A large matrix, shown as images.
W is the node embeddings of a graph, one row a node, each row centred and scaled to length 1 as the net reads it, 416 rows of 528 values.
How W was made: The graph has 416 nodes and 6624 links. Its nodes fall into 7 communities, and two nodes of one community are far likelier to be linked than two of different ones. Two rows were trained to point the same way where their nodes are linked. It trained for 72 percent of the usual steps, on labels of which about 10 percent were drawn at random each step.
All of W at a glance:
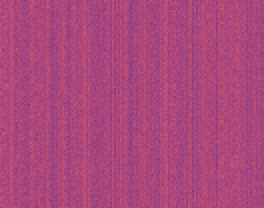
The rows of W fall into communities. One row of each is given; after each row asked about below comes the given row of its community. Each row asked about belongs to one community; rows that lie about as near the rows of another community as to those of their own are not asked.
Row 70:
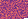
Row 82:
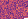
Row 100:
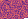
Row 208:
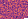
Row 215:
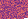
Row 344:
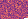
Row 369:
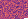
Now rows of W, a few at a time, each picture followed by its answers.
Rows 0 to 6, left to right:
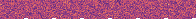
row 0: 215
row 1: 369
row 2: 215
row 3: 215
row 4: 208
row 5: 369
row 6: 82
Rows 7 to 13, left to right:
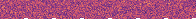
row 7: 344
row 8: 369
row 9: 215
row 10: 344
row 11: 100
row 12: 70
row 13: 215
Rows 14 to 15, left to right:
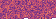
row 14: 100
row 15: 215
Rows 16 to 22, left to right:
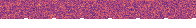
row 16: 100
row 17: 344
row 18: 100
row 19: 82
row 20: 344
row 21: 82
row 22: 208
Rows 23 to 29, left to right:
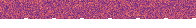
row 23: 369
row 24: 215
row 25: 70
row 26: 215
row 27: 82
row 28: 208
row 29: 70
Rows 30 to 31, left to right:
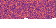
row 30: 344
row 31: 82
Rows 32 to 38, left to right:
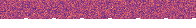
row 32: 344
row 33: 369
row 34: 82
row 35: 82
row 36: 82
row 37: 215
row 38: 70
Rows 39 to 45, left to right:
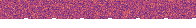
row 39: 369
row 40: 100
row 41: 208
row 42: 82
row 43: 82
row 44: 70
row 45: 369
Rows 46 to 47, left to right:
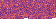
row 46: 100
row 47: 70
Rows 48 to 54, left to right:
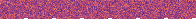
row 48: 100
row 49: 82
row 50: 344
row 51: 344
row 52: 208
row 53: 82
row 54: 215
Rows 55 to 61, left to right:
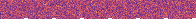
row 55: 344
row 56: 82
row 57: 208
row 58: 344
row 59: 215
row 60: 100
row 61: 344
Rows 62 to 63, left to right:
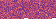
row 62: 344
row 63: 215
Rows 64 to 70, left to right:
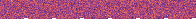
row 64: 215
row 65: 70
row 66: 70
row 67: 82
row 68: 82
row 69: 82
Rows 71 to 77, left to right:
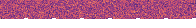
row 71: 208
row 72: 82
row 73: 100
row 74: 369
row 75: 344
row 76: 215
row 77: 70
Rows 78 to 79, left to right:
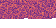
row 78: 208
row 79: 82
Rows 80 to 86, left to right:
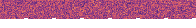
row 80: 215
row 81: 82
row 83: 208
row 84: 70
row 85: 208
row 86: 100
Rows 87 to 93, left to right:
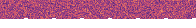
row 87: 82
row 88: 70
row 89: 215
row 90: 369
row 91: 70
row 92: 215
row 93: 82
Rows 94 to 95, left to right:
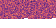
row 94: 369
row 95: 208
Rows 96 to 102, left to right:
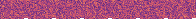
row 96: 344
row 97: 100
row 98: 100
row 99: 344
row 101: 100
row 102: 70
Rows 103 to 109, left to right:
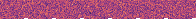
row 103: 100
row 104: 369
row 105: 344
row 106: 215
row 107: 70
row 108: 70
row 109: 82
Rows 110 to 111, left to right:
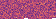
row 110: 208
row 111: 369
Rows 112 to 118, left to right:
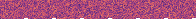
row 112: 82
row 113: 82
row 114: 344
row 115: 100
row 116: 215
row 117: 208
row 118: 344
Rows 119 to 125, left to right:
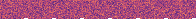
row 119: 208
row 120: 215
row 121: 208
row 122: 369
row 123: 208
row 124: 215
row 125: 215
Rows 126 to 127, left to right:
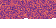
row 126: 100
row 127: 369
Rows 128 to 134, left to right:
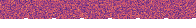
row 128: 215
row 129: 215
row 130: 100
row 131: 70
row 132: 100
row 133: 82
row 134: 215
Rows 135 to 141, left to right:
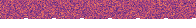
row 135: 215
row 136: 82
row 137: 369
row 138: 369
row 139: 100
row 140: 369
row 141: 215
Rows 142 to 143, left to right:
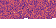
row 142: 82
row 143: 82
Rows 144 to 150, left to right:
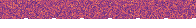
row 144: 369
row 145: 82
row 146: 100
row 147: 82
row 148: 70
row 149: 215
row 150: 100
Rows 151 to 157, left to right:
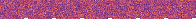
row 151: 369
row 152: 82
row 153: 344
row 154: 70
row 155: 344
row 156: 344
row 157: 208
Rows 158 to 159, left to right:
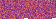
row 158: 215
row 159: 70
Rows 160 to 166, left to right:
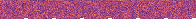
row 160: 344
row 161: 100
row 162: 369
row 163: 70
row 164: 82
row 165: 82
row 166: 100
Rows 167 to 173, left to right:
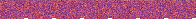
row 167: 215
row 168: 70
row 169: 208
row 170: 208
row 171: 208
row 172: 82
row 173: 369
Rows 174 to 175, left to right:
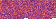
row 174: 208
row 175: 344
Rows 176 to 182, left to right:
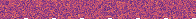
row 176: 82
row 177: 215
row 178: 70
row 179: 70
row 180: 100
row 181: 344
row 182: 100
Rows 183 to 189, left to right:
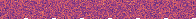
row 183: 369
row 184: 82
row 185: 369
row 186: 100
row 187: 70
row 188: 215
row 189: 369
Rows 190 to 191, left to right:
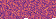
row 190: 369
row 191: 208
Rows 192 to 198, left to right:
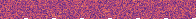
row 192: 344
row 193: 100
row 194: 208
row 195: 215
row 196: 70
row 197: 344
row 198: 82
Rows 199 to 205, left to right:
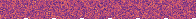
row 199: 208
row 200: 100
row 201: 369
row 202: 82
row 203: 100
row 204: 208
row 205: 369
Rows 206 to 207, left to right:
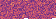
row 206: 344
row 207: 344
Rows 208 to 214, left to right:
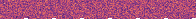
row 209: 344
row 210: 215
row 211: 208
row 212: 208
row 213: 369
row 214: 369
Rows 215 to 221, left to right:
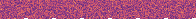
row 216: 369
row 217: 208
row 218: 70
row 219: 100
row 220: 369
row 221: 82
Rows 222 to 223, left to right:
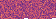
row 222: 344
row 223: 344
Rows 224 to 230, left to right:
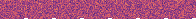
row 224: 82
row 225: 70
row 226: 369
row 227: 369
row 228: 369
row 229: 369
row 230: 82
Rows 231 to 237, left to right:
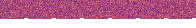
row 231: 82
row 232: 215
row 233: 100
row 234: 70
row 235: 215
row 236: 70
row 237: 215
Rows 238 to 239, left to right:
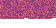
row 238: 208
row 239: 344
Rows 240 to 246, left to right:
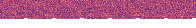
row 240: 70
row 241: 100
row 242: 215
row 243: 100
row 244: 215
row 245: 70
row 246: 70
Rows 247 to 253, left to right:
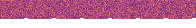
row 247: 82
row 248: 82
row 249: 208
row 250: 369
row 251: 344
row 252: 344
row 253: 208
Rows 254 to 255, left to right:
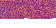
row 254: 82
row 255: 215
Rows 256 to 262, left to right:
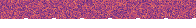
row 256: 344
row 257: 208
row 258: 344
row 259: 208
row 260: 215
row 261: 208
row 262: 82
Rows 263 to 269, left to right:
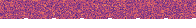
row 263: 100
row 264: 82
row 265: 344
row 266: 70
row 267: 215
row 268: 215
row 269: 215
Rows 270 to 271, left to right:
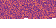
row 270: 369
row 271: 70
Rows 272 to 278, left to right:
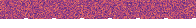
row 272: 82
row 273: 215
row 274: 208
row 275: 208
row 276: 70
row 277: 70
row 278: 369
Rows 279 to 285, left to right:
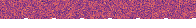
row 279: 82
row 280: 215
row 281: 82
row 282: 100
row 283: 369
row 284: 215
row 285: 344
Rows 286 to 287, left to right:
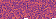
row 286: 70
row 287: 215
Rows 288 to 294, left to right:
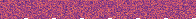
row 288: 344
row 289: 208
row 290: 82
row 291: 82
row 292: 369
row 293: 215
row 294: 215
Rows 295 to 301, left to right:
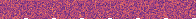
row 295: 70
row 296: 82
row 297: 344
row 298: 344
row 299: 82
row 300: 100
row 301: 369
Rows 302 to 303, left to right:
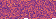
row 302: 369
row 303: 344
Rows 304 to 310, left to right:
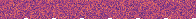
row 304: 82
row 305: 208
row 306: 208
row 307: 82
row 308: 344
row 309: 369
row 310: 369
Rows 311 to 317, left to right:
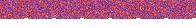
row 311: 208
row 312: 100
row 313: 369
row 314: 344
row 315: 70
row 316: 82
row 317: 369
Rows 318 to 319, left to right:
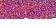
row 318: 208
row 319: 100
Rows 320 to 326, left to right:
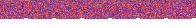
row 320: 344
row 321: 100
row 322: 100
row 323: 208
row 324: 100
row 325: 70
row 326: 369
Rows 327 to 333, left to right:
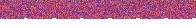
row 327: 100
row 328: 70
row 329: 70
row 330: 369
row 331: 70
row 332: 344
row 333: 70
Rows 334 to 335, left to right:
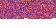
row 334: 70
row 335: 208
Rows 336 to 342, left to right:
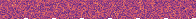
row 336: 208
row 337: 344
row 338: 208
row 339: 82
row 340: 215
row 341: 215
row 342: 208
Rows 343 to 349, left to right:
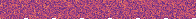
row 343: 208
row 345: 208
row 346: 208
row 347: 215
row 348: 369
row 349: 369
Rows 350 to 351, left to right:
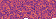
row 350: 100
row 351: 208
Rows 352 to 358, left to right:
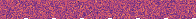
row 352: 215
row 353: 82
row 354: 82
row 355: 100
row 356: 70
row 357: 369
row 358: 208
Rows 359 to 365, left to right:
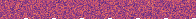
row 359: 100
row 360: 369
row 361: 208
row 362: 215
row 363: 344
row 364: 215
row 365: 369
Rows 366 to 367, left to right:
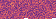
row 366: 208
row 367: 215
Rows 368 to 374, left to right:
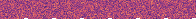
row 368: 215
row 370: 215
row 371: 100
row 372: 344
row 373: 215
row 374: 70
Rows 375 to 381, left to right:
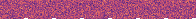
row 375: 208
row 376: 82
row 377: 208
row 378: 82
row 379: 70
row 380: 369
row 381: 369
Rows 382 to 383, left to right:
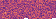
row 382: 208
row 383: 344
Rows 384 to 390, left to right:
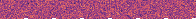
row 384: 215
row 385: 208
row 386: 100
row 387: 70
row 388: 369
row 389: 100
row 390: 215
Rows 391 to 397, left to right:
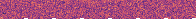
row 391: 70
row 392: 70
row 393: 82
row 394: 369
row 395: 82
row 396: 208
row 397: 100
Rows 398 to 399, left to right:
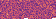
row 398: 344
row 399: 208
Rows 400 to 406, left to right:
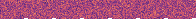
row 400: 82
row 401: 369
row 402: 100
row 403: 208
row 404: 208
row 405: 82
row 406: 82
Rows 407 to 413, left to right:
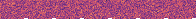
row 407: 215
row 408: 82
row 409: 208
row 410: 369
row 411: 369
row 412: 215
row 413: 215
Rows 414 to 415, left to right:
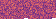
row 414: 369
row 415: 70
